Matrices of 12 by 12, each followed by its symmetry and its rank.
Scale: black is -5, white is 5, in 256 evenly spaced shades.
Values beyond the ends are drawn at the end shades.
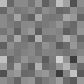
symmetric, rank two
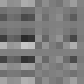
neither, rank one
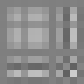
symmetric, rank one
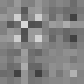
symmetric, rank two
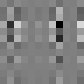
neither, rank one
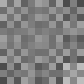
symmetric, rank two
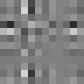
antisymmetric, rank two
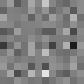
antisymmetric, rank two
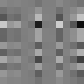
neither, rank one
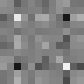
symmetric, rank two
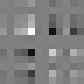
symmetric, rank one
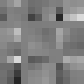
antisymmetric, rank two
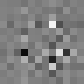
antisymmetric, rank two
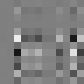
neither, rank one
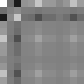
symmetric, rank one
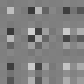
symmetric, rank one
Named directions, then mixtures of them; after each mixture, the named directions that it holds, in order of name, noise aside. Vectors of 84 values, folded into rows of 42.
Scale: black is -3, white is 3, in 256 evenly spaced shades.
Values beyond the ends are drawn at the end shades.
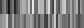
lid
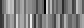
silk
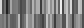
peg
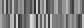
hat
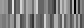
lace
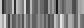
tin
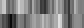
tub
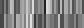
lid, peg, silk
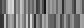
silk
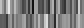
lid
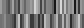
hat, lace, peg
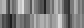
tub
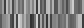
hat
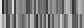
hat, peg, tin
